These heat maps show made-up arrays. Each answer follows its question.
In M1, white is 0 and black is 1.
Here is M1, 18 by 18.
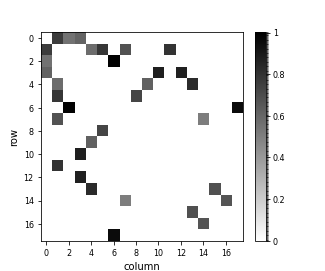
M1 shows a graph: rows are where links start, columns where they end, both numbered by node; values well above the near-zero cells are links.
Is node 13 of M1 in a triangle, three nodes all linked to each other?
no
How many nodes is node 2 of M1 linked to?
2
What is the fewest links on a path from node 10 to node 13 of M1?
5
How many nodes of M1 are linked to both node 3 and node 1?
1
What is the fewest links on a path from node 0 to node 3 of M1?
1
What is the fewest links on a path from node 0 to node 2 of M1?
1
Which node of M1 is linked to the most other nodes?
node 1
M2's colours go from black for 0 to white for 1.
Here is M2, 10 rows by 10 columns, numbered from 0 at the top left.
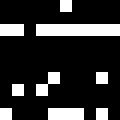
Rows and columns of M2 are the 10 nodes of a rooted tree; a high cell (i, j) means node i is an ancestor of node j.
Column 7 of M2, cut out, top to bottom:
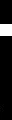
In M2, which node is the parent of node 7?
2
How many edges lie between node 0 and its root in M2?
2
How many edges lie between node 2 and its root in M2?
0
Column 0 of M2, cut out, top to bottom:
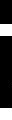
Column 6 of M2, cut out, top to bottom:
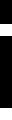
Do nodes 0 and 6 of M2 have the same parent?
yes
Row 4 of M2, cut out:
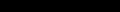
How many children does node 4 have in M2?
0
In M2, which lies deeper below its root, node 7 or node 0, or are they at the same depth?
node 0
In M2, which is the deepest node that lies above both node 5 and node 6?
9
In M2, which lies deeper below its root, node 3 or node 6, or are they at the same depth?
the same depth
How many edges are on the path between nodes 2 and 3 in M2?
2
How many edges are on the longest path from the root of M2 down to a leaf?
3
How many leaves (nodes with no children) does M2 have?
5
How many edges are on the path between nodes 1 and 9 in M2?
3
